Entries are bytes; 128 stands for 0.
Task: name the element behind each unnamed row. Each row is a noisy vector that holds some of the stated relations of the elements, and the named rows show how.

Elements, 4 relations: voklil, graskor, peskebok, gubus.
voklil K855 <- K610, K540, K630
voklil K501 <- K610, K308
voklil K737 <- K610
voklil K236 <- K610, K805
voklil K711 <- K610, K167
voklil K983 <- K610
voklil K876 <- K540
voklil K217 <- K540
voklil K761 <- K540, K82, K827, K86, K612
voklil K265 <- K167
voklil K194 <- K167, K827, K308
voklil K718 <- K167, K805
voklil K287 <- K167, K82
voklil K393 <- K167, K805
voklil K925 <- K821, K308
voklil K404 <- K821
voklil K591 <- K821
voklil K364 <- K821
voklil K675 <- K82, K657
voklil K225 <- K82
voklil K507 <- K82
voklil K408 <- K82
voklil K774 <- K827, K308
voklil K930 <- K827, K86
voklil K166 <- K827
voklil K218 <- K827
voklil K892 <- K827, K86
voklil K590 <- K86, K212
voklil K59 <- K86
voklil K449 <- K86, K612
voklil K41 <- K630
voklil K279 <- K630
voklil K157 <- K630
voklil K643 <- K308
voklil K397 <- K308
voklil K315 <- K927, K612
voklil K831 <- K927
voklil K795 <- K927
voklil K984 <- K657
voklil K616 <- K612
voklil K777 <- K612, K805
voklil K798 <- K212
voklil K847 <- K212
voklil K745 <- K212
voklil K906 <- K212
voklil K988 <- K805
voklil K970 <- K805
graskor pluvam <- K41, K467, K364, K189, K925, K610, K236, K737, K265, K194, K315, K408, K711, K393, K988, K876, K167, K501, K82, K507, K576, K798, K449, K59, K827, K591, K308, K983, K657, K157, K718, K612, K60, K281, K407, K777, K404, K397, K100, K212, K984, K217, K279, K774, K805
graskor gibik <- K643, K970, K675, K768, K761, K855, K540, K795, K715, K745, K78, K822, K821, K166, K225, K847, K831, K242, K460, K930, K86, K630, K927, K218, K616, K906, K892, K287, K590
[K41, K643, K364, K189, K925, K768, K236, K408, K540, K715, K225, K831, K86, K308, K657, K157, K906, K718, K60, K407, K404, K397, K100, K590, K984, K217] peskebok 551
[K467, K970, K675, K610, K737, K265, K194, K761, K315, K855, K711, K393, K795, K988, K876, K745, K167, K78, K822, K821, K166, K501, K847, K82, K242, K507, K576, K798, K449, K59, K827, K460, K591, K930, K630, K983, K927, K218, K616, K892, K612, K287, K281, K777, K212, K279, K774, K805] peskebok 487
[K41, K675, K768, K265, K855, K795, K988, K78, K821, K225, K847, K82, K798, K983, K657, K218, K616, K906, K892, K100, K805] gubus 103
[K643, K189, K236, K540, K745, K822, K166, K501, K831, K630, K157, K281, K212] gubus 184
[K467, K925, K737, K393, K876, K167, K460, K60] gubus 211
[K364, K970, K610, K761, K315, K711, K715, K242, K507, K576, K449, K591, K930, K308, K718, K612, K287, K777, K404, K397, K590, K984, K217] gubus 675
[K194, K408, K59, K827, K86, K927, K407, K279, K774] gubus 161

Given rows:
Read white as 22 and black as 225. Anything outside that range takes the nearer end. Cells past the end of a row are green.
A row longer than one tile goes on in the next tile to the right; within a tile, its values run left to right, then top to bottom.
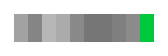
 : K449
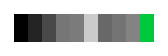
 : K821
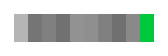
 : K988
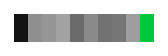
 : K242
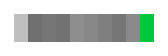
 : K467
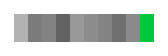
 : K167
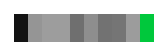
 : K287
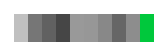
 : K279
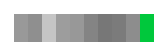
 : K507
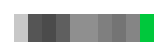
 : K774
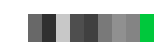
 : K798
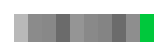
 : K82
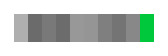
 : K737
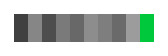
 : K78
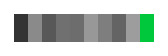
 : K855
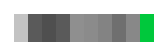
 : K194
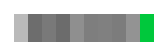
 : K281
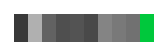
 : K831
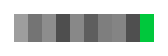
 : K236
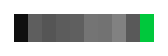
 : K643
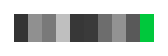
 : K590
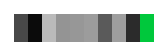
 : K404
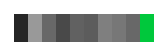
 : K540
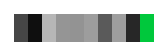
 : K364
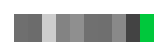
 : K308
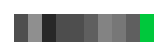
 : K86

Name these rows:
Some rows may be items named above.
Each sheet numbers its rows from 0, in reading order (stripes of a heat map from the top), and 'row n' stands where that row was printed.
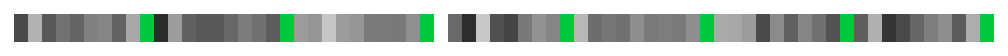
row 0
K795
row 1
K225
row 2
K612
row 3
K798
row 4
K281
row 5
K657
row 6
K927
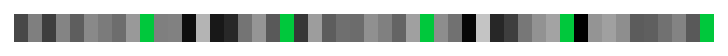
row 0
K892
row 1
K906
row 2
K675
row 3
K745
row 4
K715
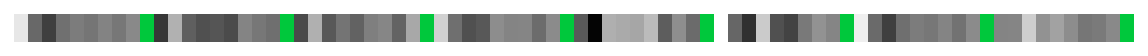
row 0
K59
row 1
K831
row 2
K795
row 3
K827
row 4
K591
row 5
K798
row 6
K59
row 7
K610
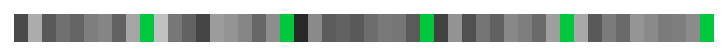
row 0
K795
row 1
K279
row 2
K768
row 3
K616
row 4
K501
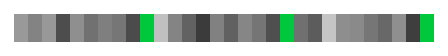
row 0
K41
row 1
K408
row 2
K397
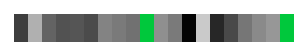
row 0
K831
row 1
K847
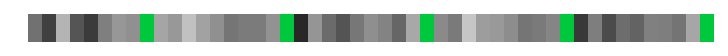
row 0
K212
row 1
K315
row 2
K630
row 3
K711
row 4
K822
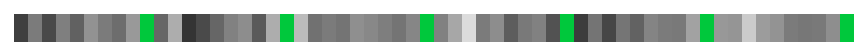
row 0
K218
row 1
K927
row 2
K467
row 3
K984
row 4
K166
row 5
K612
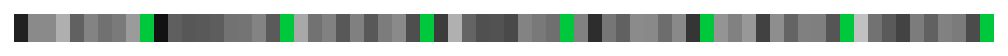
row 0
K930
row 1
K643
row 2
K189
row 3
K831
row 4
K925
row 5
K157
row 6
K407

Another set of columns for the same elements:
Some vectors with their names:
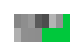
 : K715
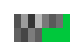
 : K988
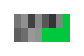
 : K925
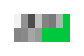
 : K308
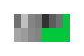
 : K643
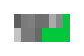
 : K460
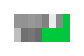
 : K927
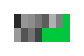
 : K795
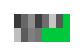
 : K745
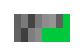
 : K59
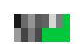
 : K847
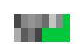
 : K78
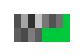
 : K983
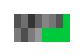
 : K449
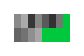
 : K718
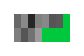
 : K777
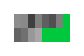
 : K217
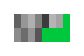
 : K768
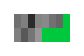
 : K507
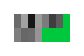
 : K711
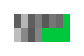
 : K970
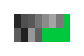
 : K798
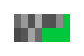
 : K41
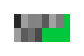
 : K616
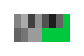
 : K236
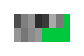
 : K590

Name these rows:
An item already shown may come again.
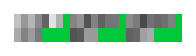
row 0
K86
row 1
K408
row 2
K984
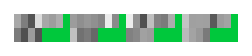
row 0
K82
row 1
K927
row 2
K308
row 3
K540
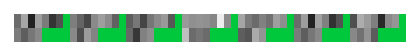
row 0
K501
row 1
K281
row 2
K59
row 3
K927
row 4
K407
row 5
K501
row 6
K225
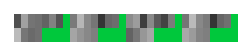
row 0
K166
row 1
K643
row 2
K397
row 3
K643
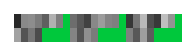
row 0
K795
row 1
K467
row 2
K906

